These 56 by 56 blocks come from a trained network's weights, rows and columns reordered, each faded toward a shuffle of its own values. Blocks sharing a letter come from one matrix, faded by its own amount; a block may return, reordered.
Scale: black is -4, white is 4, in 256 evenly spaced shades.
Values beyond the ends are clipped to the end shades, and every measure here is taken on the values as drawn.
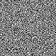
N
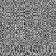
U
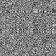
N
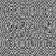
U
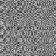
U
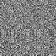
N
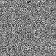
N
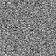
N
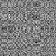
U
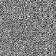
N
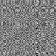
U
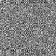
N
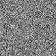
N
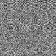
N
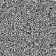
N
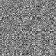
N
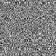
N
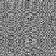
U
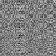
U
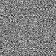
N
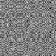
U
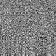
N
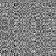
U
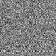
N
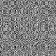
U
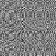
U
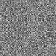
N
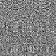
N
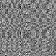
U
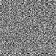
N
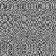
U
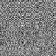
U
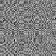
U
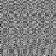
U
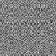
U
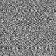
N
